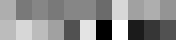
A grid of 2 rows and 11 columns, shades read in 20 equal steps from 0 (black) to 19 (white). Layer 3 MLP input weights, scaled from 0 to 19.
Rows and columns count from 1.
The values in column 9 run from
2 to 12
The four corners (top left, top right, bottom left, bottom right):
13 11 14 6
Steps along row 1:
down up down up same down up down up down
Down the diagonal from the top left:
13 16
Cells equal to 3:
0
